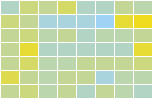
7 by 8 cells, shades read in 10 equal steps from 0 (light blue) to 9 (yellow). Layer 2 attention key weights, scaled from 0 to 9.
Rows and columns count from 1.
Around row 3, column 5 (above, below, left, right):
1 2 4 3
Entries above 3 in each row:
4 4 4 3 6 4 4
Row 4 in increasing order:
2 2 2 2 2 4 8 8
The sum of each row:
28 29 28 30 33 29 27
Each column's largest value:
7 8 4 6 4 4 8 9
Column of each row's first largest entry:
4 8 2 2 2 1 2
